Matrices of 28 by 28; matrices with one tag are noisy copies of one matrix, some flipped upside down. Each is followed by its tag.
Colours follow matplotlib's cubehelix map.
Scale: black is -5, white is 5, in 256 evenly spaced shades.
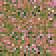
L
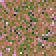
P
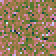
P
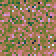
L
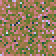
P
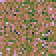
P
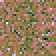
P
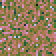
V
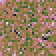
P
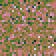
L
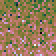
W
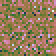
L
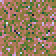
P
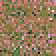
L
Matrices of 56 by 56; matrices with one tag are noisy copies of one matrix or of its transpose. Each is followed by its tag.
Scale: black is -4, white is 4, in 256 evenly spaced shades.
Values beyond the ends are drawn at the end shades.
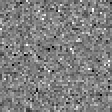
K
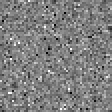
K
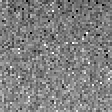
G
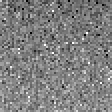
G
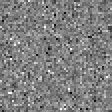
K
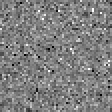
K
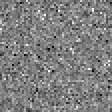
K
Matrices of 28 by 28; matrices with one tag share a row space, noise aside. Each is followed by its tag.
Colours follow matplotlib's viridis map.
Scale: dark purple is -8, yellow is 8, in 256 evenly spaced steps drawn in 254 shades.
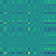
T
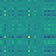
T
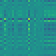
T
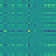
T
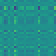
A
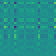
A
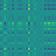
T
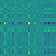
T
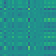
T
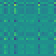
A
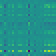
T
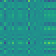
T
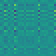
A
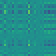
T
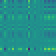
T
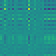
T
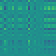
T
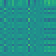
T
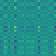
A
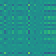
T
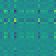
A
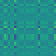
A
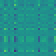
A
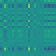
T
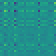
A
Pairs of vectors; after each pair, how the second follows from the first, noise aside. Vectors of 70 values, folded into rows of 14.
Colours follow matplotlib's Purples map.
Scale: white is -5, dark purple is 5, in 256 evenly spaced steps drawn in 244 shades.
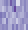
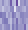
sign-scrambled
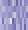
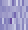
negated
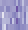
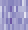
reversed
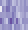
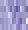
reversed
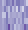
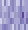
wrapped around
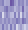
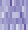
sign-scrambled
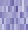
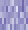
negated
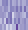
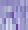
sign-scrambled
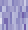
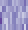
negated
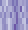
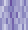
wrapped around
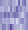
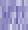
sign-scrambled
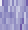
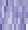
reversed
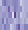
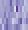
wrapped around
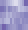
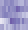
wrapped around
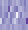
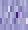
negated
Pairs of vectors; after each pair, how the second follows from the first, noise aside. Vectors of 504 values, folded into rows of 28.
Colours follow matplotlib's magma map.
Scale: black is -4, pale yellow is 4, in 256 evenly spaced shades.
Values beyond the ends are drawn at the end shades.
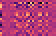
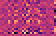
reversed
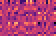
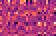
negated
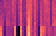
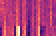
negated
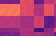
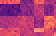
negated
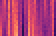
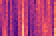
negated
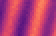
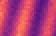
negated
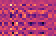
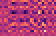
reversed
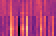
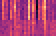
reversed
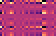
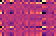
negated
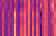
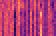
negated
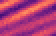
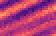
negated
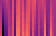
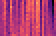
reversed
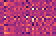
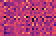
negated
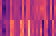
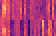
negated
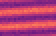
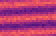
negated
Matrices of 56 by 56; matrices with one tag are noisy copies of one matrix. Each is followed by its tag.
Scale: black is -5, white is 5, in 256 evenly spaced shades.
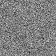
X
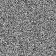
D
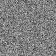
D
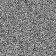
D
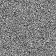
X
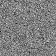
X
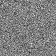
X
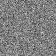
D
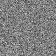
D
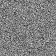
X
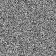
D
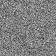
X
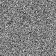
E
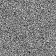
X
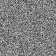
D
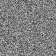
D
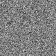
E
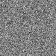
E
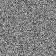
D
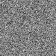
E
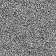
X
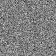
D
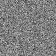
D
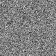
E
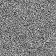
X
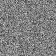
D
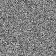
D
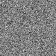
E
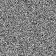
D
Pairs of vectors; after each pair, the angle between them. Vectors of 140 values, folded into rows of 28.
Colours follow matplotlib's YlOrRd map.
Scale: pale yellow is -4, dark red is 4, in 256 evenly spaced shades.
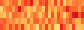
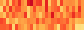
partly aligned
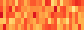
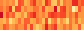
nearly parallel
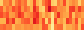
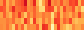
partly aligned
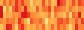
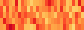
partly aligned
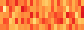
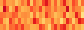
nearly opposite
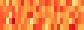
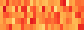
partly opposed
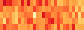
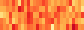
partly aligned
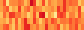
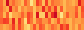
nearly opposite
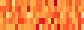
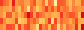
nearly opposite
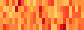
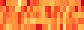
partly opposed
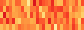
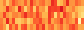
partly aligned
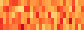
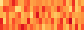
nearly parallel
